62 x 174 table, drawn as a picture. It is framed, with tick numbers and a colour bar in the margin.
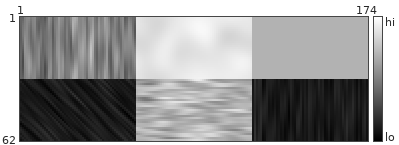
It is made of 2 by 3 panels. Panel 1,1: middling, streaked downward. Panel 1,2: very high, smooth, faint in contrast. Panel 1,3: high, flat. Panel 2,1: very low, slanting down to the right, faint in contrast. Panel 2,2: high, streaked across. Panel 2,3: very low, streaked downward, faint in contrast.
